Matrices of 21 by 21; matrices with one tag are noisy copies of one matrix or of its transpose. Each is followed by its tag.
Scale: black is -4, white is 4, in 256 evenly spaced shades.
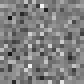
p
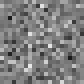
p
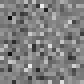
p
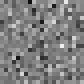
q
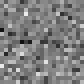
q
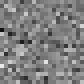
q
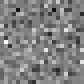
p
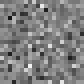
p
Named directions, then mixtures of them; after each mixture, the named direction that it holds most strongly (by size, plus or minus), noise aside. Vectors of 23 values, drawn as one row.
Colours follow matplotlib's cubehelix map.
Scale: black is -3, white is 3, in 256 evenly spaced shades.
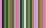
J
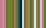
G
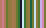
G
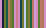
J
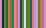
J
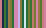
J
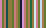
G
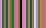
J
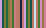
J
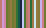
G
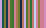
J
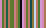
G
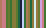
G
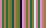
G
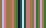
G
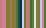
G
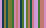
J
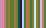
G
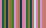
J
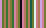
G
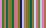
G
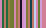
J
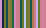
J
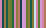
J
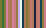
G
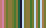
G
